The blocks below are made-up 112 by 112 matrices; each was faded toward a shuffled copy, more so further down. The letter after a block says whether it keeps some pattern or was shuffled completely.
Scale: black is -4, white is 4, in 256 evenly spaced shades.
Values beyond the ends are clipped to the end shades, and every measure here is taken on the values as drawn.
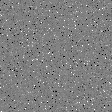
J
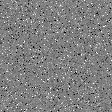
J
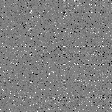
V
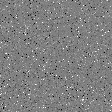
J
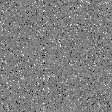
V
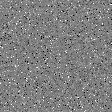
J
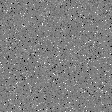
J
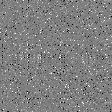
V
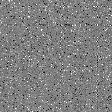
V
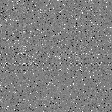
V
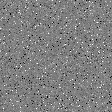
J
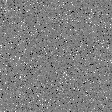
J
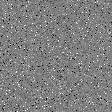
J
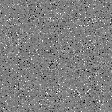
V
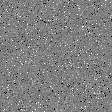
J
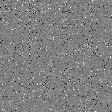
V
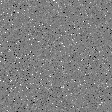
J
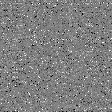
V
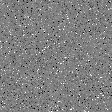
J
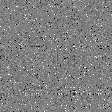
V
